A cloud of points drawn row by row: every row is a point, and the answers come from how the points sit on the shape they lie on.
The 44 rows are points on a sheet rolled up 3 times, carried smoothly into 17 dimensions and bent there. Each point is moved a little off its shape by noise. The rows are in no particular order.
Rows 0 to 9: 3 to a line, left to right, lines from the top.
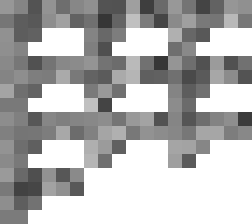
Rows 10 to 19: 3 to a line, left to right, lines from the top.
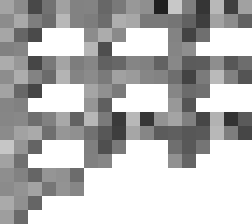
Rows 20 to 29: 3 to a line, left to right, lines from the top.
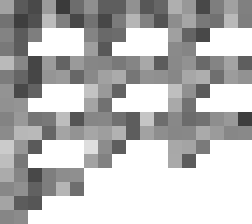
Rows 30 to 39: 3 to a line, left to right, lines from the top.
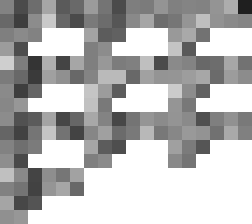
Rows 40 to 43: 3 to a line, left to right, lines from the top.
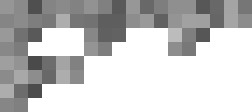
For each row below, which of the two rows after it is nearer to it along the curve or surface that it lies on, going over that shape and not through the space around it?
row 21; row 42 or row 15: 15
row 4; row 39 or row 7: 39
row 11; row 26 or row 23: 26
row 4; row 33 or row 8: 33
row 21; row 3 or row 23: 23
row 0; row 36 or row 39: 39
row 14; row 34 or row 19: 19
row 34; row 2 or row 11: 11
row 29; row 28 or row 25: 25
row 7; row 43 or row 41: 43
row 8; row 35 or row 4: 35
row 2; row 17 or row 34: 34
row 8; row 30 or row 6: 6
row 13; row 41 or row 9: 41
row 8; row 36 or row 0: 0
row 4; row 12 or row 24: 12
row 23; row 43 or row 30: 43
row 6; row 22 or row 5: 22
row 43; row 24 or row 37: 37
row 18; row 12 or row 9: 12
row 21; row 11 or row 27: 27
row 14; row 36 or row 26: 26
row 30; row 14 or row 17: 17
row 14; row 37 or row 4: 37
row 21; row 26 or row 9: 9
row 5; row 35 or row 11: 35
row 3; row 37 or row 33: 37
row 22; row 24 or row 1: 24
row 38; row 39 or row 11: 39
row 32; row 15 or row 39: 39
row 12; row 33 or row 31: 33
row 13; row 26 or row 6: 6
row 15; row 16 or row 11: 16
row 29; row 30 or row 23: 23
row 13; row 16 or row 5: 16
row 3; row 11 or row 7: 7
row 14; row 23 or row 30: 23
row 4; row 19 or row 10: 10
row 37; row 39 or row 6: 6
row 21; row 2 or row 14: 2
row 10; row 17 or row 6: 6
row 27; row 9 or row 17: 9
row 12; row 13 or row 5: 5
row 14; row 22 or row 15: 22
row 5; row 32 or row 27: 27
